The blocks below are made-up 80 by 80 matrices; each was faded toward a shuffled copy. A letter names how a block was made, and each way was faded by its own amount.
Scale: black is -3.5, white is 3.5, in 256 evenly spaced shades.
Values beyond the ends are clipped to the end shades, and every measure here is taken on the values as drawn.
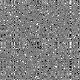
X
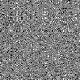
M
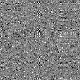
M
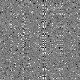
X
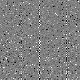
X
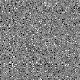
M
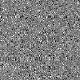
M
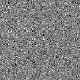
M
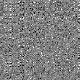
M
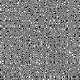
X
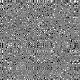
X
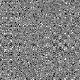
M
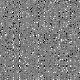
X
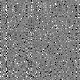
X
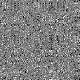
M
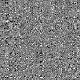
M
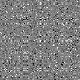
X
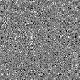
M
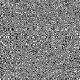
M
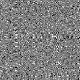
M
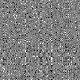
X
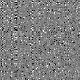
X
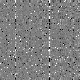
X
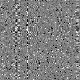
X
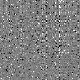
X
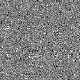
M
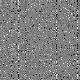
X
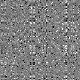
X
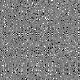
X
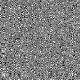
M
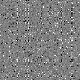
X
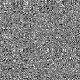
M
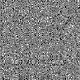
M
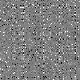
X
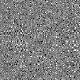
M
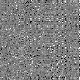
X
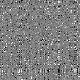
X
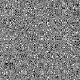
M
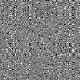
X
